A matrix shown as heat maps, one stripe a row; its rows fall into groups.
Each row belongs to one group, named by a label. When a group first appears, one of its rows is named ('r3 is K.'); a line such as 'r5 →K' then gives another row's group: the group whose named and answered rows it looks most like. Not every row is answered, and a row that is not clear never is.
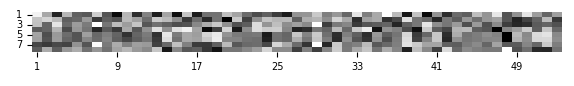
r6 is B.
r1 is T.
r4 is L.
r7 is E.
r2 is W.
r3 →E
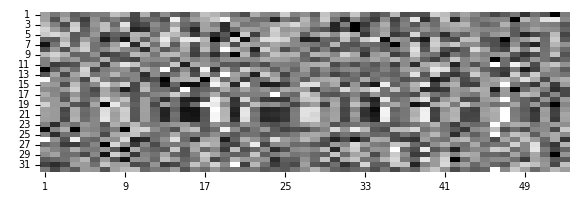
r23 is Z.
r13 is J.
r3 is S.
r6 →L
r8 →J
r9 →W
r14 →T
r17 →S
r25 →Z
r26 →S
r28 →T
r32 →Z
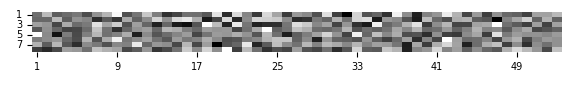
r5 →T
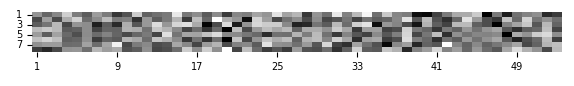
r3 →L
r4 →W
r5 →B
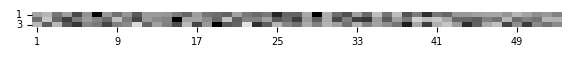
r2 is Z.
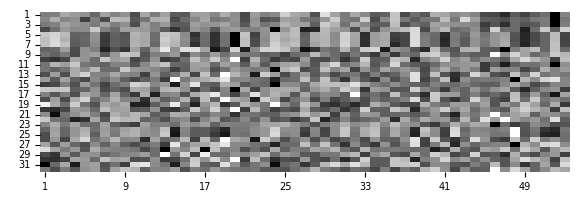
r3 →E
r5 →W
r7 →W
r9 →Z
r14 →B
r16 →W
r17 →E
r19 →S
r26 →J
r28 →T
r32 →Z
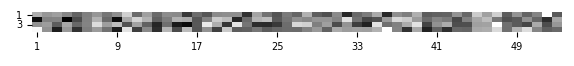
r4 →T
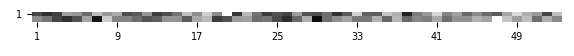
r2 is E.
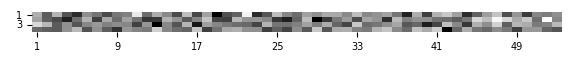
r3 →T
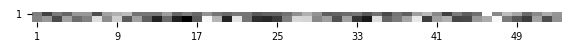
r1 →Z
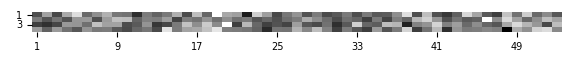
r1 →J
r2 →Z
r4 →B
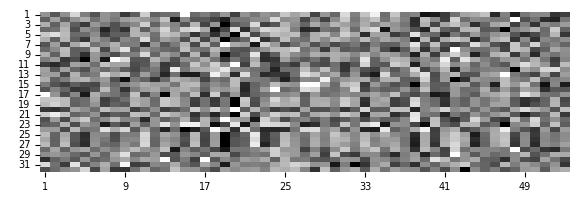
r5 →W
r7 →J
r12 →B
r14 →T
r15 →S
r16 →S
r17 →T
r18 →W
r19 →W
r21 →W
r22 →J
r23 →L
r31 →S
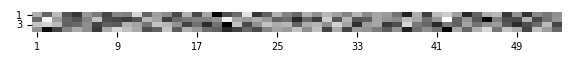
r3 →W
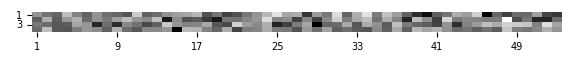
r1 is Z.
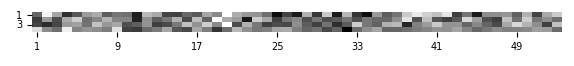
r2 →J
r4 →S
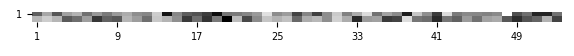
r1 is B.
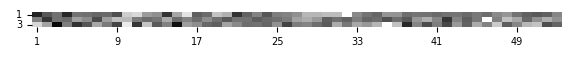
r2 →Z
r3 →T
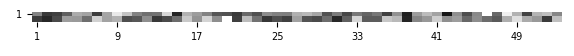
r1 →Z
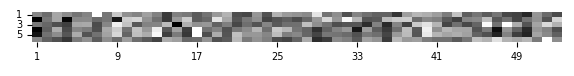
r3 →Z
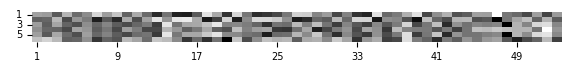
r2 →L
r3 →B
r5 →B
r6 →W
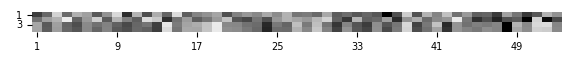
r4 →B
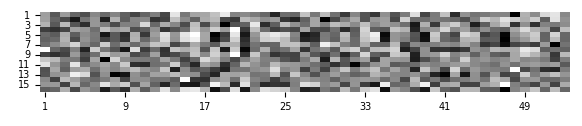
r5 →L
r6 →L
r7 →E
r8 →T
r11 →S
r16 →L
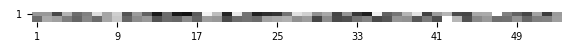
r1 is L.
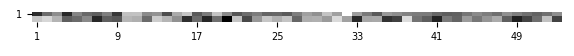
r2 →W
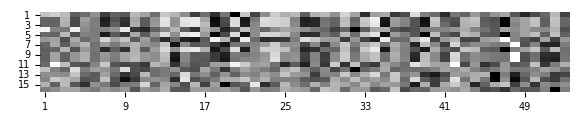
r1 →W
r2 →L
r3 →L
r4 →S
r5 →L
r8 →L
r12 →S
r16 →E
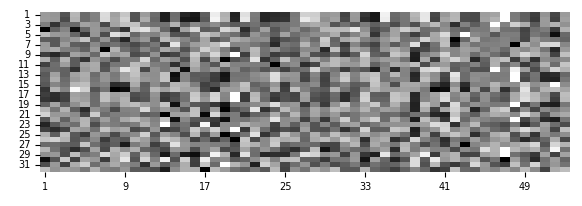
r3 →Z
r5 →E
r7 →B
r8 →E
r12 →Z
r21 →T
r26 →W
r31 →J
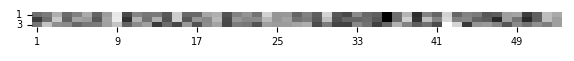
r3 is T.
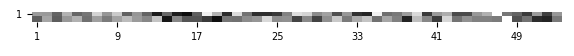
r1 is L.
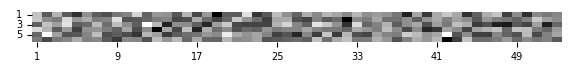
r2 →S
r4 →T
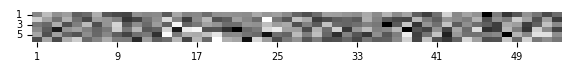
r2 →S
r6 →J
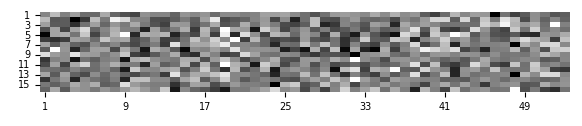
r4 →J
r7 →B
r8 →Z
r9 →S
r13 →B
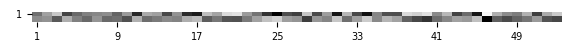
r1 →Z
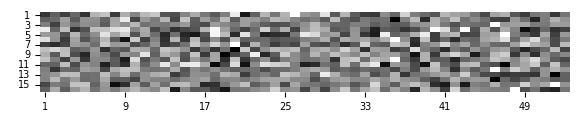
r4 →E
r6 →T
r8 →W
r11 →L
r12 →Z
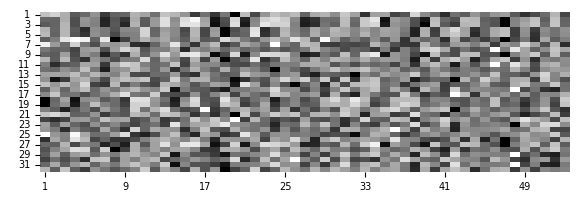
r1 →W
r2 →L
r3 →L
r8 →Z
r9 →L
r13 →S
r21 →W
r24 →T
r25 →S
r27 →L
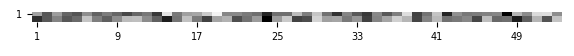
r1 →B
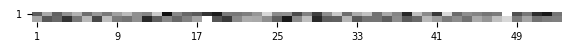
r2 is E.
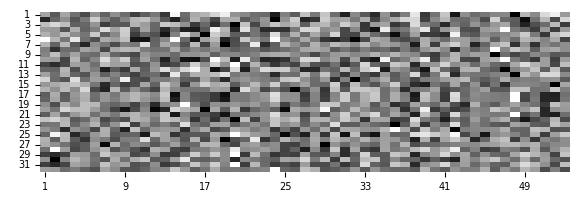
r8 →Z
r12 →L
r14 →S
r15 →E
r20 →T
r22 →W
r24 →T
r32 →S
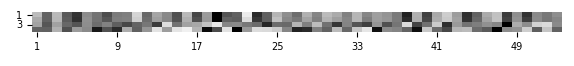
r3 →B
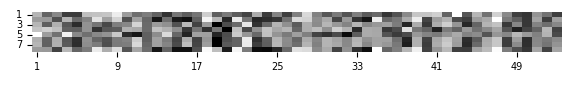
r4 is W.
